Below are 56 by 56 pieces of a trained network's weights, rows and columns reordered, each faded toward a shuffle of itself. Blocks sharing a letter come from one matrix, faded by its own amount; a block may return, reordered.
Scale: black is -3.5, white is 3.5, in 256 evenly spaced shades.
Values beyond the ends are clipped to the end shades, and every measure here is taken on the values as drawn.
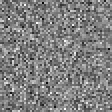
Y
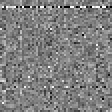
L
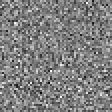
Y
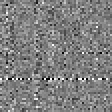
L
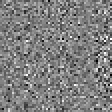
L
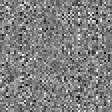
L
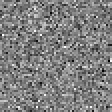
Y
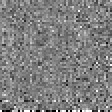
L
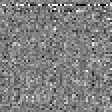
L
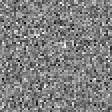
Y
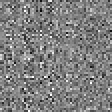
L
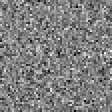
Y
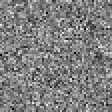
Y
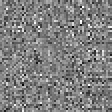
L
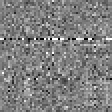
L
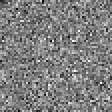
Y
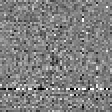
L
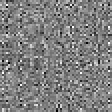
L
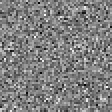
Y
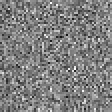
Y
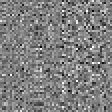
L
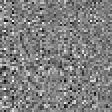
L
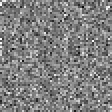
Y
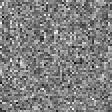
Y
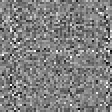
L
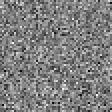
Y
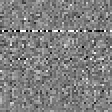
L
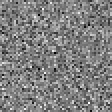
Y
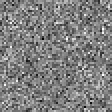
Y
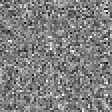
Y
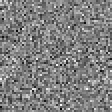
Y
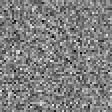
Y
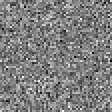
Y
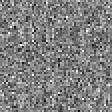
Y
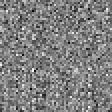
Y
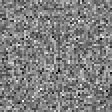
Y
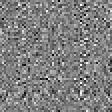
L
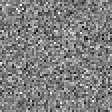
Y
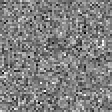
Y
